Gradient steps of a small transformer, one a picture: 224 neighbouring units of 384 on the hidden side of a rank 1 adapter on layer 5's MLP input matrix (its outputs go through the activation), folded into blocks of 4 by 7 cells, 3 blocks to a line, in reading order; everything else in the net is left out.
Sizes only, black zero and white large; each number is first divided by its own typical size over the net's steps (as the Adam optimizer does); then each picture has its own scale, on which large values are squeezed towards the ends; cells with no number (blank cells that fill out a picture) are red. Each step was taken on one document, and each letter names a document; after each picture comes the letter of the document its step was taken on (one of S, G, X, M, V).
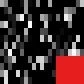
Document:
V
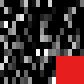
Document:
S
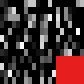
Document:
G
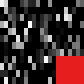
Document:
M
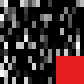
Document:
M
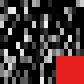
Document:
M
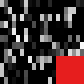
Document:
V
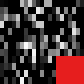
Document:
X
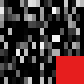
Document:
G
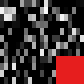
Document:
X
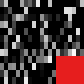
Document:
S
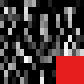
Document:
M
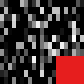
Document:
X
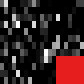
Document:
S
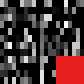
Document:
G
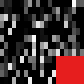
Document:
X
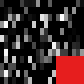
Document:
S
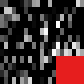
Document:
M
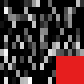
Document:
S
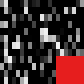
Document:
V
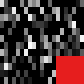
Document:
X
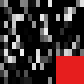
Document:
V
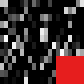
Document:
V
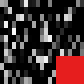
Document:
V
